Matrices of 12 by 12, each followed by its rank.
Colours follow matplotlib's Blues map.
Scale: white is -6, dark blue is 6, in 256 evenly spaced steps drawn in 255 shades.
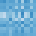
two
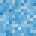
full rank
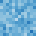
full rank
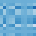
one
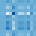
one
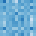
two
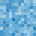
full rank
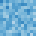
full rank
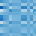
one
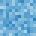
full rank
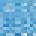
two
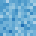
full rank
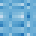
one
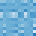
two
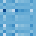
one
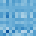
two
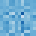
two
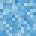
full rank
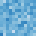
full rank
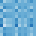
one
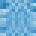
two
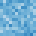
full rank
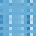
one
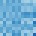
two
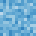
full rank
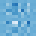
two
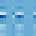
one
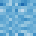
two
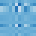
one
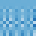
one
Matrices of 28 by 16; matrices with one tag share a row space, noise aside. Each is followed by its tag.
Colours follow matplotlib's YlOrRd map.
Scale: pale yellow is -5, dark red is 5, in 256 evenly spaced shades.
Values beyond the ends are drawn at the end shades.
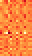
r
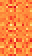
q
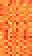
r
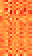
r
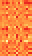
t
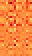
q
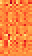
r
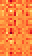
q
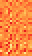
r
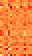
r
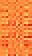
t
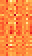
q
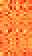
r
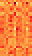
q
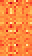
q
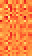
r
